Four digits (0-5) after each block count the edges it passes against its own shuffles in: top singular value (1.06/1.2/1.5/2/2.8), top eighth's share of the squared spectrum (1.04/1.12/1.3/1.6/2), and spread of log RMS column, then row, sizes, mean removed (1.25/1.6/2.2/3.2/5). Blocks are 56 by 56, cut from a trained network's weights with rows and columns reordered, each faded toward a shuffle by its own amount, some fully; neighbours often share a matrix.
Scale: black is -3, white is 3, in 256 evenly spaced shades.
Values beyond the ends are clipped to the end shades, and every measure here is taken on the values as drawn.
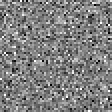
3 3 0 1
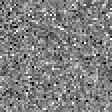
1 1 0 1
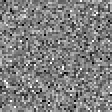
0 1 0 0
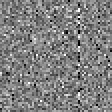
3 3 2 0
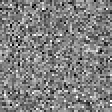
2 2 0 0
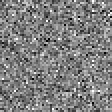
1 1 0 1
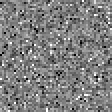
1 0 0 0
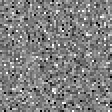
0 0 0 0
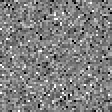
0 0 0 0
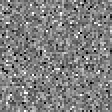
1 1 0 0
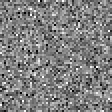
1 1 0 0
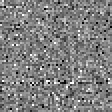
3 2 0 1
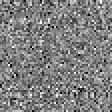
3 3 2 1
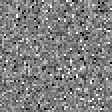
1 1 0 0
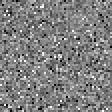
2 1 0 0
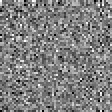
3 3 1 2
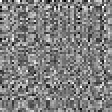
4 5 3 3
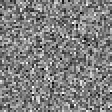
1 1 0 0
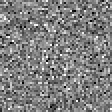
1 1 0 0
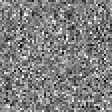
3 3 1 1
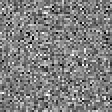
3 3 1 2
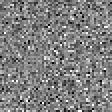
3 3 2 1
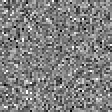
3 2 1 0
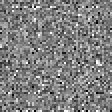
3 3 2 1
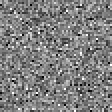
1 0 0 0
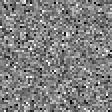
2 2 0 0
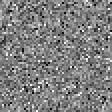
0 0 0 0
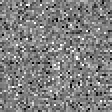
2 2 0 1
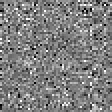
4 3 2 2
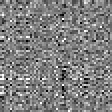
4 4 2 3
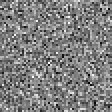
1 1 0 0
